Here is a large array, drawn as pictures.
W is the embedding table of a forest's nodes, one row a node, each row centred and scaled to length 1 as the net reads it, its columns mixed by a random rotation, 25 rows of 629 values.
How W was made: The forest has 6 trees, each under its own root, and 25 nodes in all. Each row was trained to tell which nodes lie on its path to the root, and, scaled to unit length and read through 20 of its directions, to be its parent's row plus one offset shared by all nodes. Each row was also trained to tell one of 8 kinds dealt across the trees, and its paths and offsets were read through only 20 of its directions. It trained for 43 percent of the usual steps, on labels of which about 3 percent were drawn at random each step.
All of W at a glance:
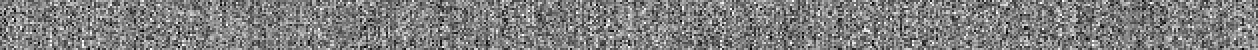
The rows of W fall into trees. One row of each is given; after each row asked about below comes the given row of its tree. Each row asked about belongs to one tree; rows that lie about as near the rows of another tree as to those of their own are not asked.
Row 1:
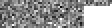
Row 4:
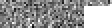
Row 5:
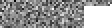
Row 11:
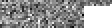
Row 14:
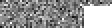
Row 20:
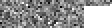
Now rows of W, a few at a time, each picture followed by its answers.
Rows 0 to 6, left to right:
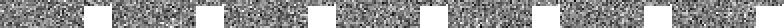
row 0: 4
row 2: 1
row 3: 11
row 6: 5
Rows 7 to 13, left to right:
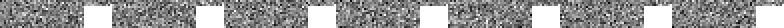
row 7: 5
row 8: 4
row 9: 14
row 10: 5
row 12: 20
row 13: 1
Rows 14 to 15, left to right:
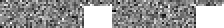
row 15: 14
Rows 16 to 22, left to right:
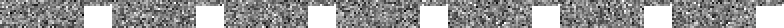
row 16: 11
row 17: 5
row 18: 11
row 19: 4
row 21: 20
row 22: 20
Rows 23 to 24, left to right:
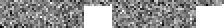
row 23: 11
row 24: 14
